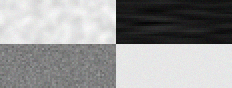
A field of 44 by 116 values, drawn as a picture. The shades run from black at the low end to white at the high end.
It is made of 2 by 2 panels. Panel 1,1: very high, blotchy, faint in contrast. Panel 1,2: very low, streaked across, faint in contrast. Panel 2,1: middling, fine-grained, faint in contrast. Panel 2,2: very high, flat.
